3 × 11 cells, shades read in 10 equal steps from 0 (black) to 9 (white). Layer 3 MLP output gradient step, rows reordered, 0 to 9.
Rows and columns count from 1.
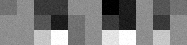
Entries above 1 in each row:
9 9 11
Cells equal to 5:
14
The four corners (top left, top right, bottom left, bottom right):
4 4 5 5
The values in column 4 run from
1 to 9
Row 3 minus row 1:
1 0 5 7 -1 0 8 8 0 4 1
